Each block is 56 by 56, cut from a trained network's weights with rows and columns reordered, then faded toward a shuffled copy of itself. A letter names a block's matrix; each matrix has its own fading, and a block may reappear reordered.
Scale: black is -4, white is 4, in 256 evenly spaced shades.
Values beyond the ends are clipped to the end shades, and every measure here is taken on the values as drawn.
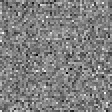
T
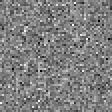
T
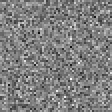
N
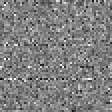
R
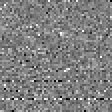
R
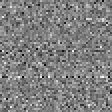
R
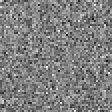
N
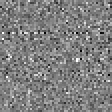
R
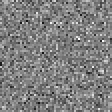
T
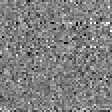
R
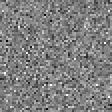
T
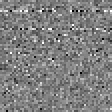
R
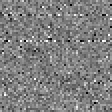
R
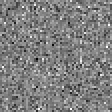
T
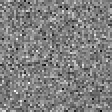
T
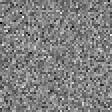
N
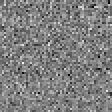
T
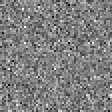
T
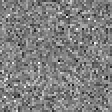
T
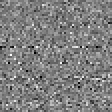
R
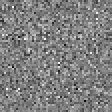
T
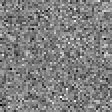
T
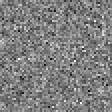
N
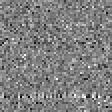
R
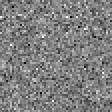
N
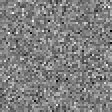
N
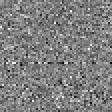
R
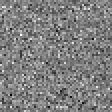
T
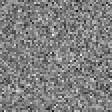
N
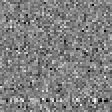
R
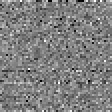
R
